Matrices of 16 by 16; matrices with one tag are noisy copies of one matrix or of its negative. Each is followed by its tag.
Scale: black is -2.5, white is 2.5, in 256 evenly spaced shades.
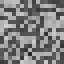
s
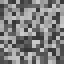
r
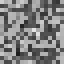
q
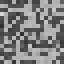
q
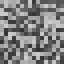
s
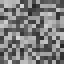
s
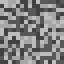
s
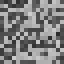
q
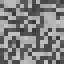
s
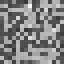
q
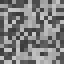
q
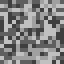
q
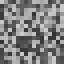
r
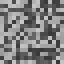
q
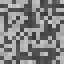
q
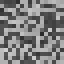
s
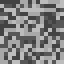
s
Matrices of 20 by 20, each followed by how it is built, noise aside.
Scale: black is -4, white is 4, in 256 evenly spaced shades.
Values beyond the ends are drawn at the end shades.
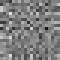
low rank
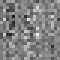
low rank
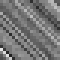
Toeplitz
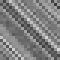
Toeplitz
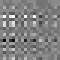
low rank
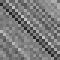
Toeplitz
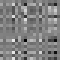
low rank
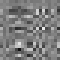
low rank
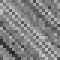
Toeplitz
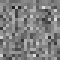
low rank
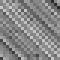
Toeplitz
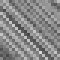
Toeplitz
